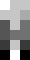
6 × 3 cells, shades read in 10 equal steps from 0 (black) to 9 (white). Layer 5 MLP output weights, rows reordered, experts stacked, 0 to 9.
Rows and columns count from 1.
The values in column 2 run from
4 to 9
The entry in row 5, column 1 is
2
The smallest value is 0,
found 2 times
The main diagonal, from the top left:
9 7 4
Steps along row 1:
down same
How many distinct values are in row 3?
3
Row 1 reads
9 7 7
